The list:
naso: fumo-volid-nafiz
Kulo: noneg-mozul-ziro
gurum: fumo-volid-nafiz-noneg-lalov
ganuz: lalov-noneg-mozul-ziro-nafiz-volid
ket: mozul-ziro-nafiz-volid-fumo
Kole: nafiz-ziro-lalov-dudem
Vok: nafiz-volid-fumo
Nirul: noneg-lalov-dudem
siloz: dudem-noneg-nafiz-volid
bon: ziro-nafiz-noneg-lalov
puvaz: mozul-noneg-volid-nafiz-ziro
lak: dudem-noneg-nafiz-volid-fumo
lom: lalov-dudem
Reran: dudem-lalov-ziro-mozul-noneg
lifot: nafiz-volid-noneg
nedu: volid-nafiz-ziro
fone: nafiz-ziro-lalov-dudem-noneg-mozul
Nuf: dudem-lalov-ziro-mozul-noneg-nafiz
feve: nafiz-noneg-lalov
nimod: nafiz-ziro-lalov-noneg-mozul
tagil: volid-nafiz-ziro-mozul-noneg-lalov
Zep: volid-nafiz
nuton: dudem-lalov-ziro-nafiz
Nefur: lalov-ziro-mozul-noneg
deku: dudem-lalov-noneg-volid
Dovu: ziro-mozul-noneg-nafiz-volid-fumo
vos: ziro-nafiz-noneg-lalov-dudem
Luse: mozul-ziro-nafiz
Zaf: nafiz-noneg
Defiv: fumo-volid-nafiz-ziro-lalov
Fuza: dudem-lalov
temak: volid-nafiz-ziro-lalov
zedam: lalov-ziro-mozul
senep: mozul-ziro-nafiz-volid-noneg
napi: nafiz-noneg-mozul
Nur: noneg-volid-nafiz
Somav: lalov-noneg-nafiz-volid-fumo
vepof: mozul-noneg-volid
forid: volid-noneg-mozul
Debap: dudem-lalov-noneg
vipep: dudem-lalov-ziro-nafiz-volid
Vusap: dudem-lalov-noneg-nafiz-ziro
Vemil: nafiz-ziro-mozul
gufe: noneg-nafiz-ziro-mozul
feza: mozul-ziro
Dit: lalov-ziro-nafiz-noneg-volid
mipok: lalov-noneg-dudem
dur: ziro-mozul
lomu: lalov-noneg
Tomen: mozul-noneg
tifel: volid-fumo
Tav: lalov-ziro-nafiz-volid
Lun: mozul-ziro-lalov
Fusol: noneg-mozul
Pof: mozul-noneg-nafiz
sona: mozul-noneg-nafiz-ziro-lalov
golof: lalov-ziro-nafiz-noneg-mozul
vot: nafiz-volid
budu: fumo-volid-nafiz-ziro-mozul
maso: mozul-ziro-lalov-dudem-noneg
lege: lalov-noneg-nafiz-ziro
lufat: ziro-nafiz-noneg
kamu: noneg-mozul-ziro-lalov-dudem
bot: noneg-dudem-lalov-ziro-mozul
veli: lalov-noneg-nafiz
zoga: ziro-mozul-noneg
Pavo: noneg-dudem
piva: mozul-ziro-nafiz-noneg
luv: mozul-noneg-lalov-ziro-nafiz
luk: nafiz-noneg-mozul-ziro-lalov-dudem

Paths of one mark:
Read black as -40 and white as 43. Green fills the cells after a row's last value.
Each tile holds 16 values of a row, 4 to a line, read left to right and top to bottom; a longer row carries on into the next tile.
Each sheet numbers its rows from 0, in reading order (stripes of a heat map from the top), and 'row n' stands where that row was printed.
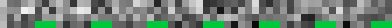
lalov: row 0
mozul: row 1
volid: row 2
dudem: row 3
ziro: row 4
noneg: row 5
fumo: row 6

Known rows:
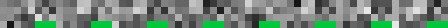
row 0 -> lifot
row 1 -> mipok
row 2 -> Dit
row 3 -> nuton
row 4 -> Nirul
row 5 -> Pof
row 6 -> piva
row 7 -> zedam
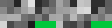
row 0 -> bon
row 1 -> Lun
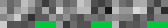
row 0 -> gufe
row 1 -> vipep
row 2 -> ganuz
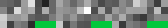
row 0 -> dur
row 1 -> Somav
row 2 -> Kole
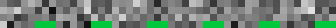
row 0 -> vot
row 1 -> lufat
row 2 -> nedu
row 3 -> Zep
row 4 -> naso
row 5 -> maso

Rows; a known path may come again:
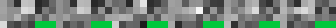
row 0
sona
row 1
luv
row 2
bon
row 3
ket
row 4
puvaz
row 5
vepof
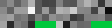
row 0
Dovu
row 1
vot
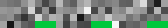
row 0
lifot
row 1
lomu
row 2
napi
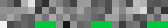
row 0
feve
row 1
naso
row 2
maso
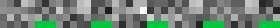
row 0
Zep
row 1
deku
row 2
Tomen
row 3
vos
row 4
nuton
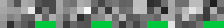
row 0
senep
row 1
Nefur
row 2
Nuf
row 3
zedam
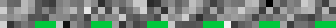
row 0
budu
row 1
Vok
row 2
Vusap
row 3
gufe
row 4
Vemil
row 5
luk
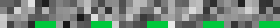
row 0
dur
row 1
Zaf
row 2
Fusol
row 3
golof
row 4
Luse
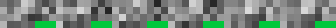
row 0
bot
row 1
Tav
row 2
nedu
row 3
tagil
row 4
lom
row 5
mipok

